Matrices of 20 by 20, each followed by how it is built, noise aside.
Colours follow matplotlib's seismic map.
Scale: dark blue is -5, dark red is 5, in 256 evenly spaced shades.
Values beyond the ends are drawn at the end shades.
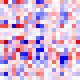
low rank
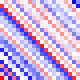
Toeplitz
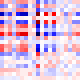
low rank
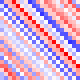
Toeplitz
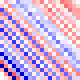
Toeplitz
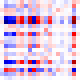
low rank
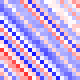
Toeplitz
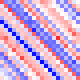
Toeplitz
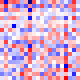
low rank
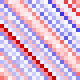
Toeplitz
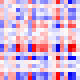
low rank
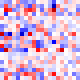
low rank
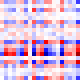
low rank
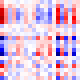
low rank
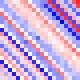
Toeplitz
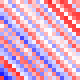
Toeplitz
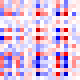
low rank
